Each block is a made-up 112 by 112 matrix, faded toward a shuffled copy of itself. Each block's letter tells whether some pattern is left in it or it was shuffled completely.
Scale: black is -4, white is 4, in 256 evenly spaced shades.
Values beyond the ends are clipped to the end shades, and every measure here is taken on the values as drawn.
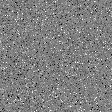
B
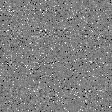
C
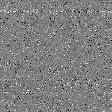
C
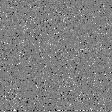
C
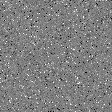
B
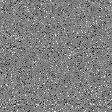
C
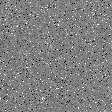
B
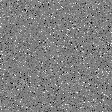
B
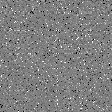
C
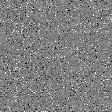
C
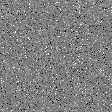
B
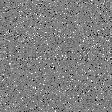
C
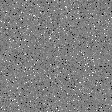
B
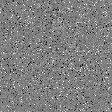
C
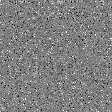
C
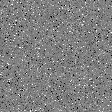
B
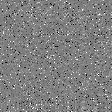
C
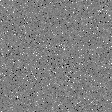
B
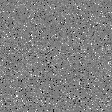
C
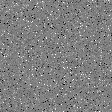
B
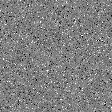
B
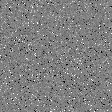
B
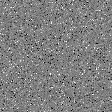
B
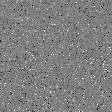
B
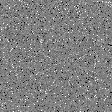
C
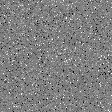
B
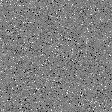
B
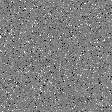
B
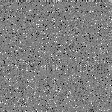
C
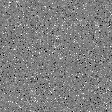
C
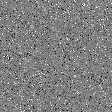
B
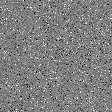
B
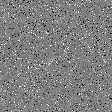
B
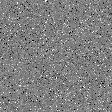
B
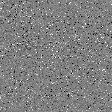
C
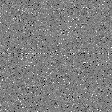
C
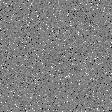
B
